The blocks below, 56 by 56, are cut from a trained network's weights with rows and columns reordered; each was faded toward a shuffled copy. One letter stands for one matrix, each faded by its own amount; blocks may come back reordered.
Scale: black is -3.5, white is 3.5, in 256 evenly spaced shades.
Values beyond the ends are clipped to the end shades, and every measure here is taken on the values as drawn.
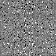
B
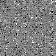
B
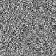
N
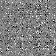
B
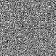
N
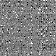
B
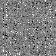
B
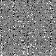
B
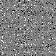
B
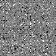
B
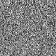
N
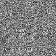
N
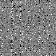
B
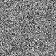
N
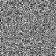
N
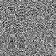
N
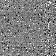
B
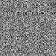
N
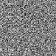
N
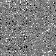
B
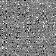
B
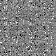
B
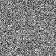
N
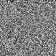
N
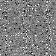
B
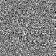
N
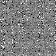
B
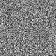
N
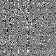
B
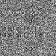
N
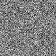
N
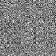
N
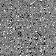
B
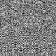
N
